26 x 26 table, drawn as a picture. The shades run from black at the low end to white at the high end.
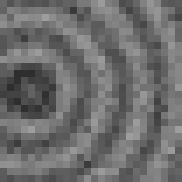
Average level on the scale: 40%. Ninth with the lowest average: middle left. Odd patch: lower, in the middle left. Rings: centred on the middle left.
